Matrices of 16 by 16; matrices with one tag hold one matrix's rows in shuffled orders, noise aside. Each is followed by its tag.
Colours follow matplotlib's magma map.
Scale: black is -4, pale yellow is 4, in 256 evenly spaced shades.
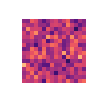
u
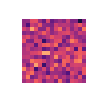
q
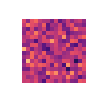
u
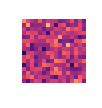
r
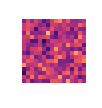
r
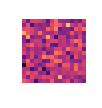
r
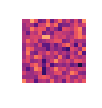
q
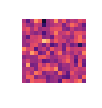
q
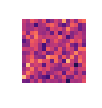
u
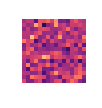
q
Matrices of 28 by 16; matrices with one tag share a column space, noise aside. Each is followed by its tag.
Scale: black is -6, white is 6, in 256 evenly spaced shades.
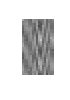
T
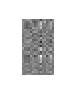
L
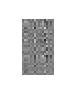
L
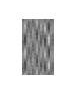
T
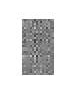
L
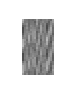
T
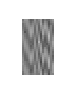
T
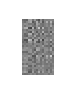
L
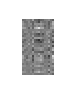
L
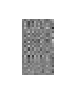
L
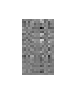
L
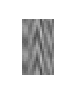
T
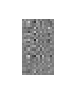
L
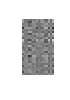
L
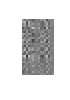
L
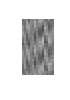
T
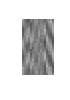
T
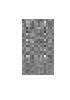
L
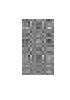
L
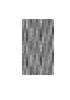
T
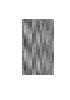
T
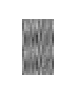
T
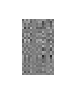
L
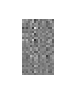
L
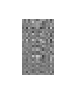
L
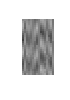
T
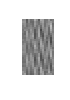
T
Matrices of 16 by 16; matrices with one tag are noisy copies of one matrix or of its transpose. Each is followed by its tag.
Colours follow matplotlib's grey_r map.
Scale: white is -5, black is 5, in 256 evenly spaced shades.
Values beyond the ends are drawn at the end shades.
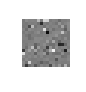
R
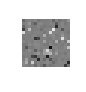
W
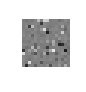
R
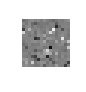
W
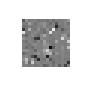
W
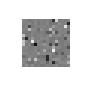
R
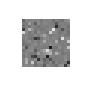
W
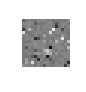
W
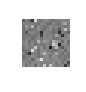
W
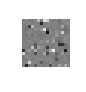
R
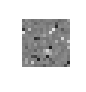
W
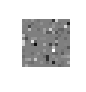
R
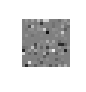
R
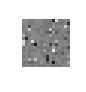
R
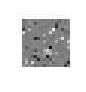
W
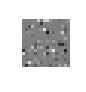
R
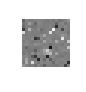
W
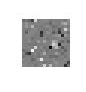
W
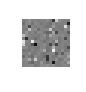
R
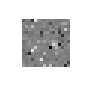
W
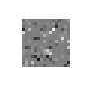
W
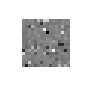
R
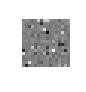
R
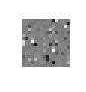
R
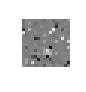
W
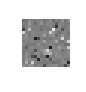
W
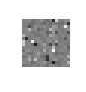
R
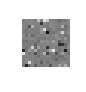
R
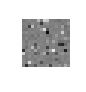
R
